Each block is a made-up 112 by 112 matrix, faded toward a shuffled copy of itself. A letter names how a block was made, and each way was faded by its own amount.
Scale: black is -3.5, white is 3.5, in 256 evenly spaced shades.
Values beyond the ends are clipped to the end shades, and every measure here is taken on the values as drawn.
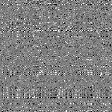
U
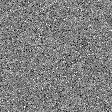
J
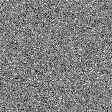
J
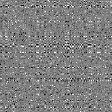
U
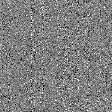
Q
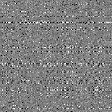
U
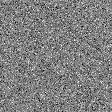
J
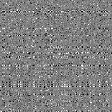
U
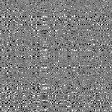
U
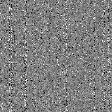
Q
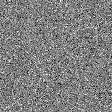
J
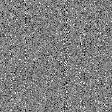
Q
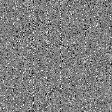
Q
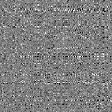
U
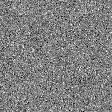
J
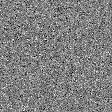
J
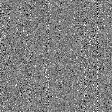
Q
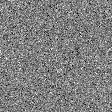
J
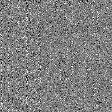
Q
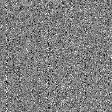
Q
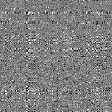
U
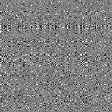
U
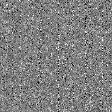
Q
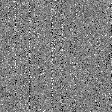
Q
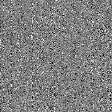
Q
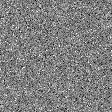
J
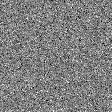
J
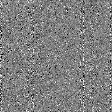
Q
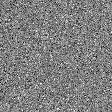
J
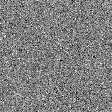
J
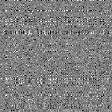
U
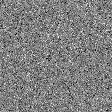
J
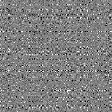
U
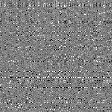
U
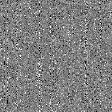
Q
